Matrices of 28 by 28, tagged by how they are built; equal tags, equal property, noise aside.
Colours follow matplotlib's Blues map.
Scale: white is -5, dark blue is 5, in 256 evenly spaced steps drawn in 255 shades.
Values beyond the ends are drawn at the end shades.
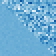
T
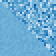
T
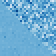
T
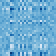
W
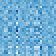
W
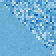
T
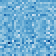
W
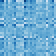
W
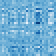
W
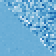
T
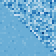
T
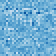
W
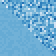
T
